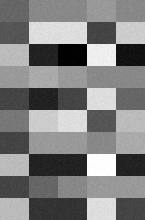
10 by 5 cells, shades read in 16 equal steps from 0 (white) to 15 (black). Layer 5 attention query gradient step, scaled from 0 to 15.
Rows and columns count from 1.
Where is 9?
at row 1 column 1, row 5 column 5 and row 9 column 2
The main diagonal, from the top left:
9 2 15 7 9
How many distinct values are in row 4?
3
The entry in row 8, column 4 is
0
